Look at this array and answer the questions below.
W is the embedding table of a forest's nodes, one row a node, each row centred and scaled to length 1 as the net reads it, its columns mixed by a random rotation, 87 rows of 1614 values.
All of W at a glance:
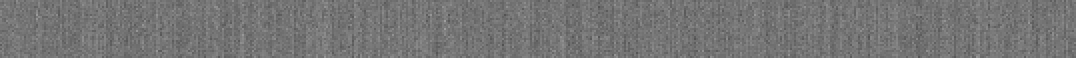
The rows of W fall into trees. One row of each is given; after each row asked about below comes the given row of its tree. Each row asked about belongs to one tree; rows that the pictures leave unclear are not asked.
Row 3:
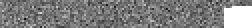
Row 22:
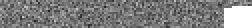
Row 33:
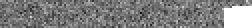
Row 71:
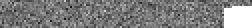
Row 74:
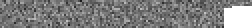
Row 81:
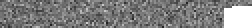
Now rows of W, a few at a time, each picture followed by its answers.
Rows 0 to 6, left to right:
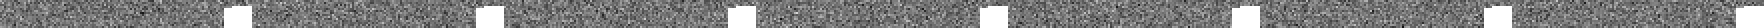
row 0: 33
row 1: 3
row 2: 74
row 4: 81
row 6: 3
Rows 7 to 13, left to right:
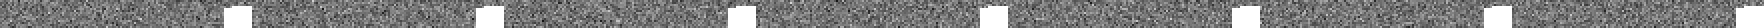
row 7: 74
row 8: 81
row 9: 81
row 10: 74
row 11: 74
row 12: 71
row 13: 74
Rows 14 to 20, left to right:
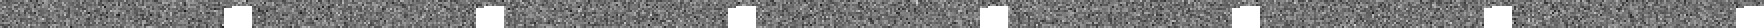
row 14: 22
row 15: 71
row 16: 22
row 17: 33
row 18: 22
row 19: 74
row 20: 71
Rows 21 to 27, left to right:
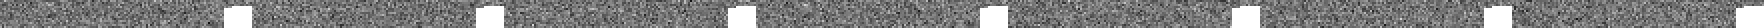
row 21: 33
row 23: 22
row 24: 33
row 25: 81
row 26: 74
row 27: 71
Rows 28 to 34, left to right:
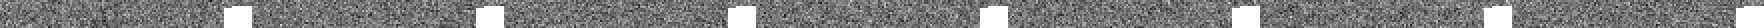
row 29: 22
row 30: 22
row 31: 81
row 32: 33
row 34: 22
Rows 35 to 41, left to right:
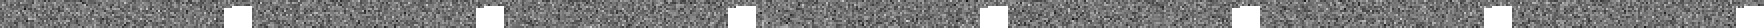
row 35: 74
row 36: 74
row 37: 74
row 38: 3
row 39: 71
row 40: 74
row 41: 74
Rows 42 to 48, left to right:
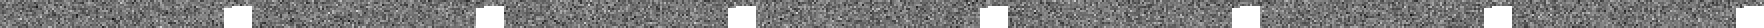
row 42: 33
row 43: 81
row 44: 71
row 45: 3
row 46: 71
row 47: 22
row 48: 74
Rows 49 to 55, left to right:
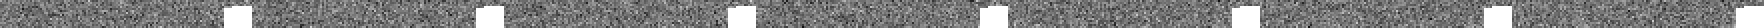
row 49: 33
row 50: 81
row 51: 33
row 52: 81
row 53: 3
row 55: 3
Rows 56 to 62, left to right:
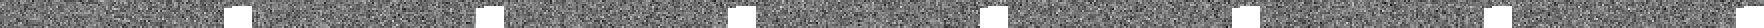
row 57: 3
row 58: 3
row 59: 22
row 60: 74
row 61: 81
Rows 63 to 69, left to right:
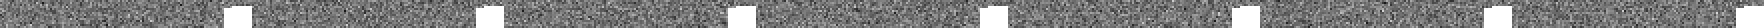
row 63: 3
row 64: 74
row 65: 3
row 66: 3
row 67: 74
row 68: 81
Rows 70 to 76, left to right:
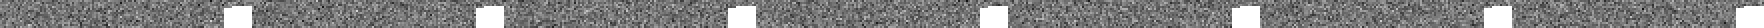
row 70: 3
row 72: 81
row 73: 3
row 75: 33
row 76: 33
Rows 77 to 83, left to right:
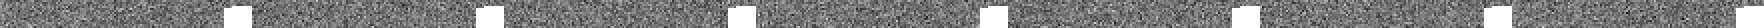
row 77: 3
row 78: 71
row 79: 74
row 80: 3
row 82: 71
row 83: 3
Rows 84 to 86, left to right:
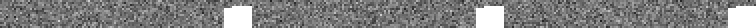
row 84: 81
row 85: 3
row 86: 81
